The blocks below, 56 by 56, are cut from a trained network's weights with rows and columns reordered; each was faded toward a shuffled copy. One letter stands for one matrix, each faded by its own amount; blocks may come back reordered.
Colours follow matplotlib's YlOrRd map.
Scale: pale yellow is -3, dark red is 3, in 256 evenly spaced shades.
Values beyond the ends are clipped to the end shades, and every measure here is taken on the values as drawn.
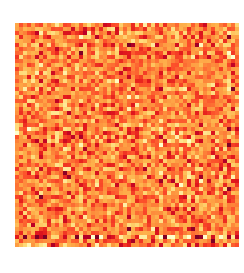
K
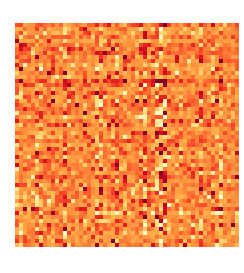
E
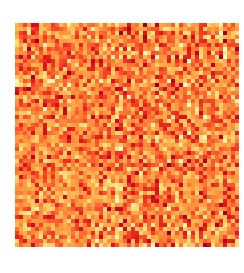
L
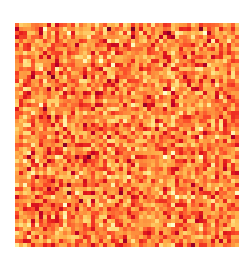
L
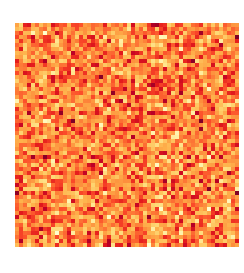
L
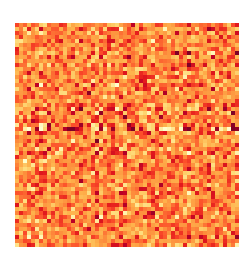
K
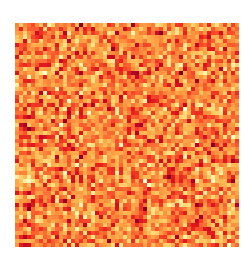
L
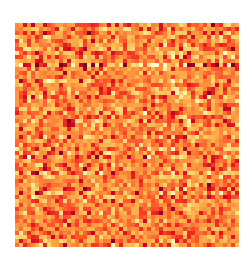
K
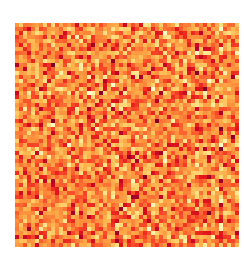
L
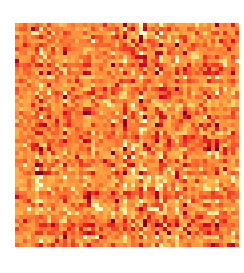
E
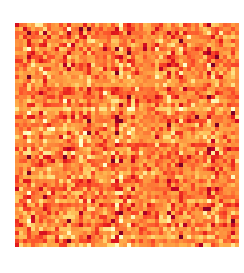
E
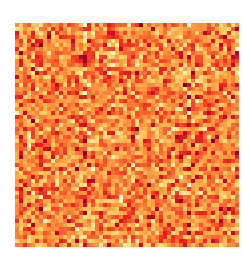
L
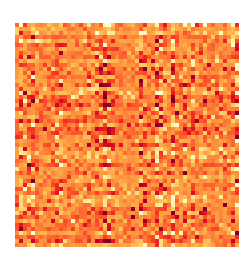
E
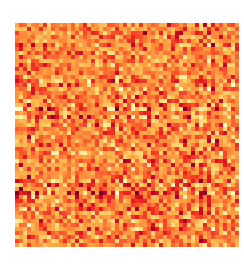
K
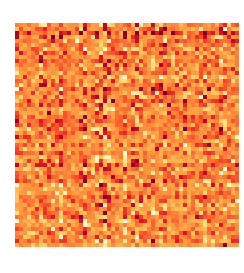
E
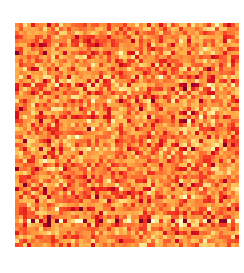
K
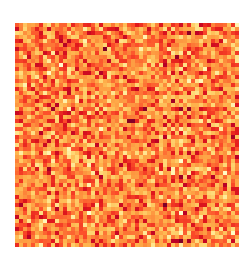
L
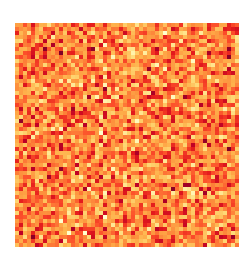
L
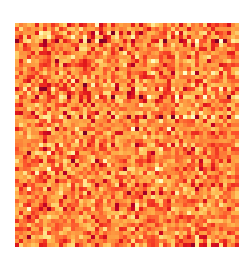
K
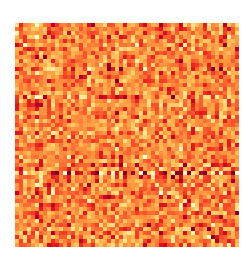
K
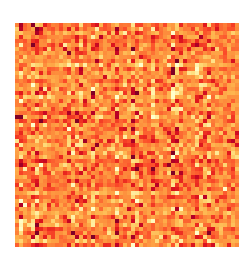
E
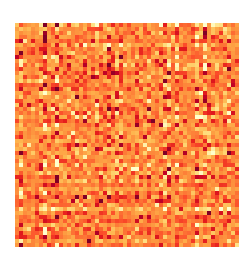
E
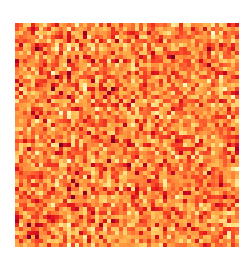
L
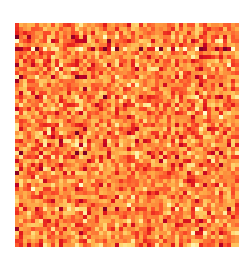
K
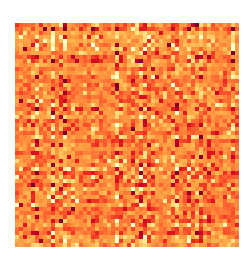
E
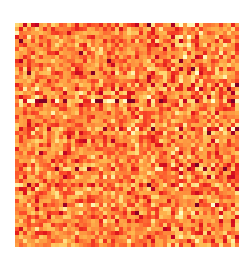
K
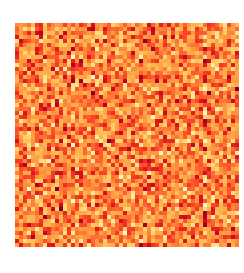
L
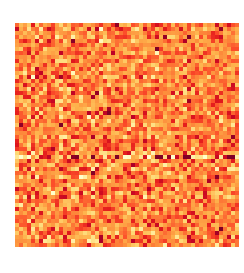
K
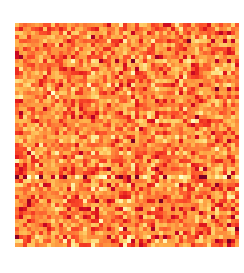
K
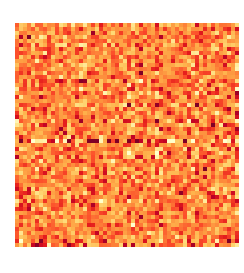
K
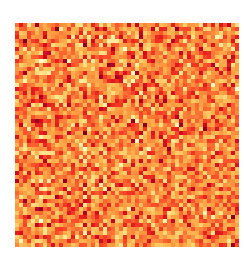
L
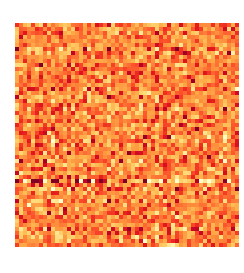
K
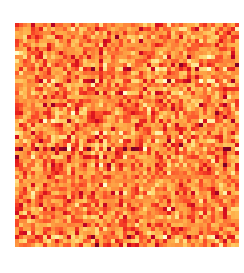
K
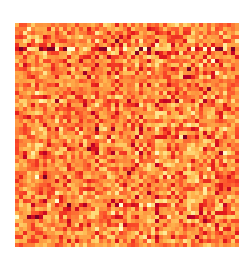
K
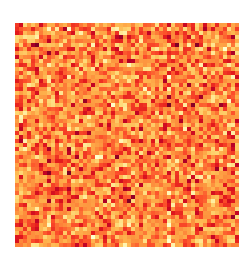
L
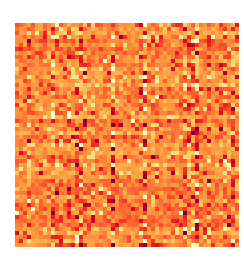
E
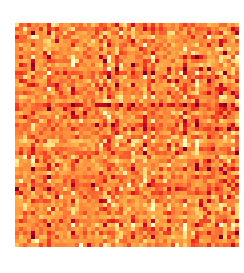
E
